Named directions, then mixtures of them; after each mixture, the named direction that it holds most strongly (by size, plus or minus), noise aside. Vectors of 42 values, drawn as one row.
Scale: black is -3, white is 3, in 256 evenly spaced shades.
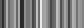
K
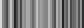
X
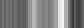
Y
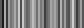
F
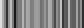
X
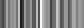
K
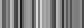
X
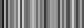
F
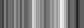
Y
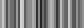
K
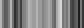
X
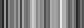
F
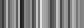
K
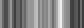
Y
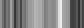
Y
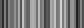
F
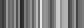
K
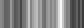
Y
